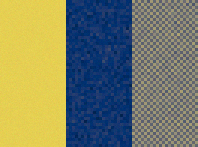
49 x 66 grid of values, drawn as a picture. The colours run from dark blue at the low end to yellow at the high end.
It is made of 1 by 3 panels. Panel 1,1: very high, flat. Panel 1,2: very low, fine-grained, faint in contrast. Panel 1,3: middling, checkered, strong in contrast.
